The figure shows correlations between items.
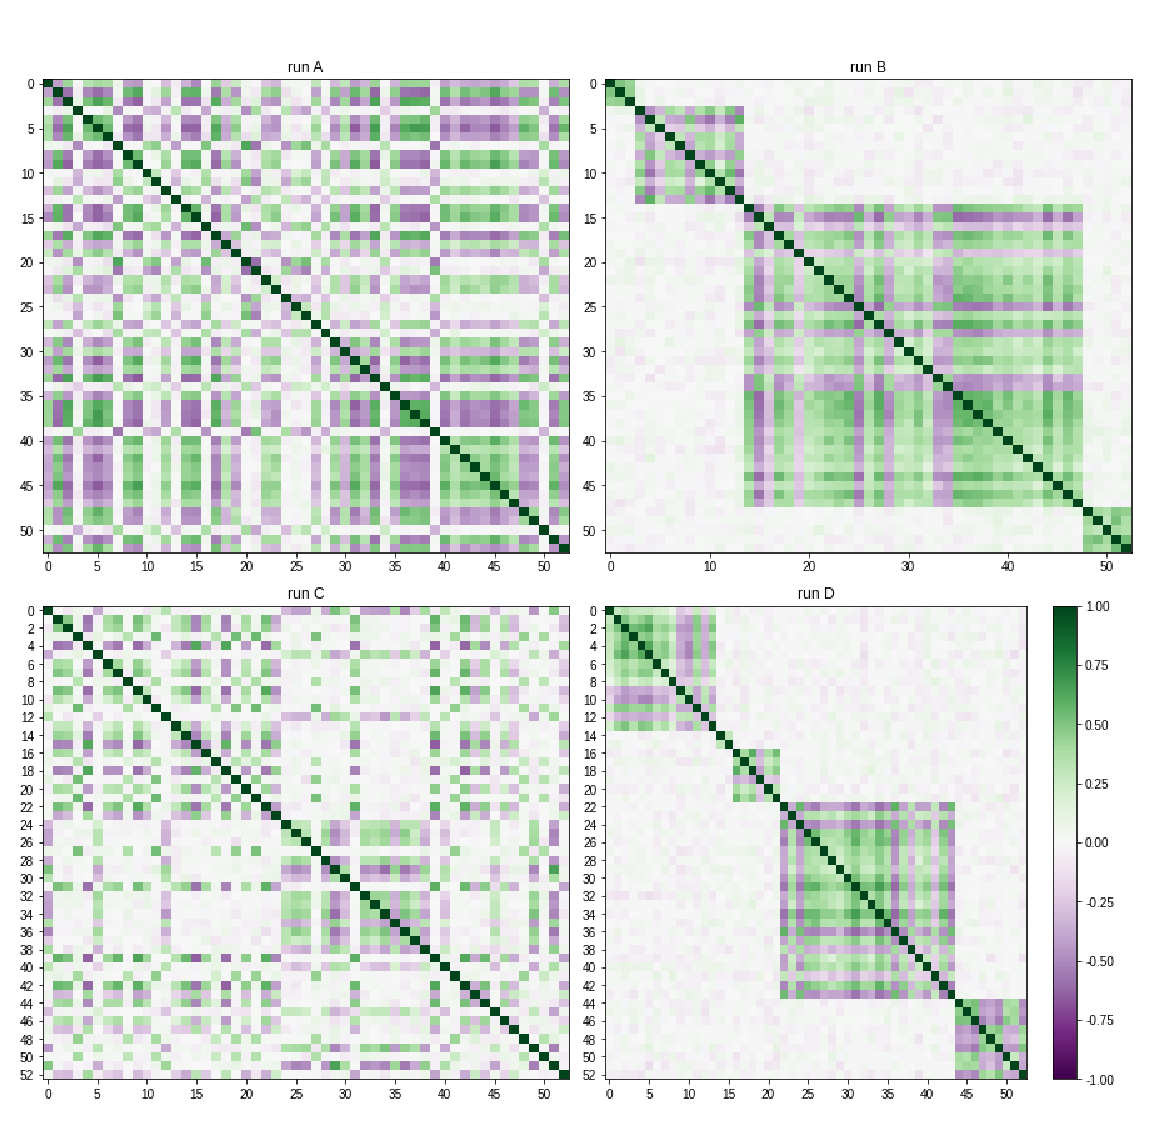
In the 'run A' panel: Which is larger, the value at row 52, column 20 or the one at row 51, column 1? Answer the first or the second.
the second
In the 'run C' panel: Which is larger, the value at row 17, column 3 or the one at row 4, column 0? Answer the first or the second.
the first
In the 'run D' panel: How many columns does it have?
53
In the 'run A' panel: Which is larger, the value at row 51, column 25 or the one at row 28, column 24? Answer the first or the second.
the first
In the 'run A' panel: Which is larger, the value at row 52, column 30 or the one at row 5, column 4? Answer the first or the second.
the second
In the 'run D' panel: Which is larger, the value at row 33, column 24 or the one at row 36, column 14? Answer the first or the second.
the second
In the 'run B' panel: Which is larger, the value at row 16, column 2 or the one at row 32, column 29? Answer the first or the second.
the second
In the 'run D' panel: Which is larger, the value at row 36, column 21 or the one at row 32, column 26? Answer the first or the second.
the second
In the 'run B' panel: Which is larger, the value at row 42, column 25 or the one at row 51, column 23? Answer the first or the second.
the second
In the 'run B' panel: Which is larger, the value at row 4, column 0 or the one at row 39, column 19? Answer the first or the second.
the first
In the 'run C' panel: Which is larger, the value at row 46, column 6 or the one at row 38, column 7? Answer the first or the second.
the first
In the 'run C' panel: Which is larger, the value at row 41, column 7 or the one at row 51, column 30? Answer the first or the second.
the second
